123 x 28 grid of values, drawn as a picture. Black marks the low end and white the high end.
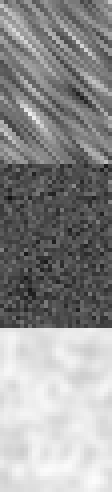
The table splits into 3 rows of 1 panel. Panel 1,1: middling, slanting down to the right, strong in contrast. Panel 2,1: low, fine-grained. Panel 3,1: very high, blotchy, faint in contrast.
